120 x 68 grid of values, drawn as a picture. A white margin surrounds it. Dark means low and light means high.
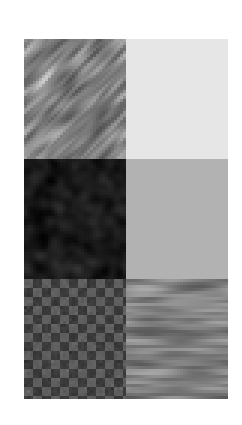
It is made of 3 by 2 panels. Panel 1,1: middling, slanting up to the right. Panel 1,2: very high, flat. Panel 2,1: very low, blotchy, faint in contrast. Panel 2,2: high, flat. Panel 3,1: low, checkered. Panel 3,2: middling, streaked across.
